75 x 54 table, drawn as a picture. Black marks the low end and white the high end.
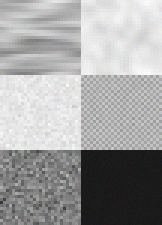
The table splits into 3 rows of 2 panels. Panel 1,1: high, streaked across. Panel 1,2: very high, blotchy, faint in contrast. Panel 2,1: very high, fine-grained, faint in contrast. Panel 2,2: high, checkered. Panel 3,1: middling, fine-grained. Panel 3,2: very low, flat.
